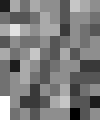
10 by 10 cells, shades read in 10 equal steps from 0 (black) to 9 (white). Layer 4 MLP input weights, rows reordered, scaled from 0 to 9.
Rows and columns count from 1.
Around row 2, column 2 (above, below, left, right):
6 8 4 3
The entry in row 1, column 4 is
6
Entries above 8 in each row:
0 0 0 0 0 0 0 0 1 1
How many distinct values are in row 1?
6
